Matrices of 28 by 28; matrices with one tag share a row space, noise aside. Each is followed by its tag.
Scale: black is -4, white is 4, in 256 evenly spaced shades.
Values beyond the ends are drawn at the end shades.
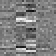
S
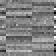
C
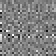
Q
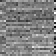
C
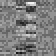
S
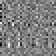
Q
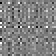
Q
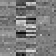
S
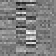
S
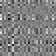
Q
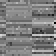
C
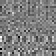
Q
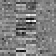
S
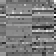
C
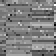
C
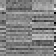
C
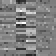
S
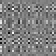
Q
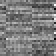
C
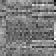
C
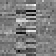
S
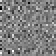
Q
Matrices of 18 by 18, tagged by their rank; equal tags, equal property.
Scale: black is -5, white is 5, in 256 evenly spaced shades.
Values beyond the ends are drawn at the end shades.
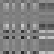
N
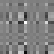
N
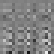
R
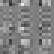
R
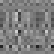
R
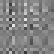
R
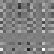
R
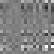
R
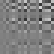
N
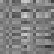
R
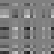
N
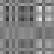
N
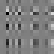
N
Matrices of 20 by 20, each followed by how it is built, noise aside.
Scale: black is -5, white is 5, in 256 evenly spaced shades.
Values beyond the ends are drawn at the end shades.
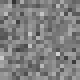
noise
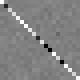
diagonal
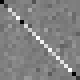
diagonal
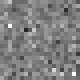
noise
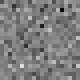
noise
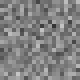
noise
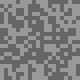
noise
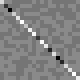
diagonal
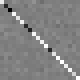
diagonal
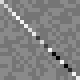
diagonal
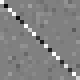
diagonal
